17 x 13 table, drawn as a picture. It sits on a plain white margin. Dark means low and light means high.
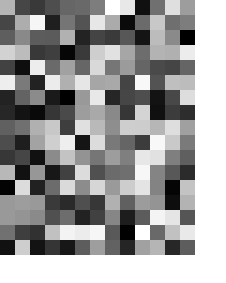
Grain: fine. Average level on the scale: 50%. Histogram: flat. Mirror symmetry: none.
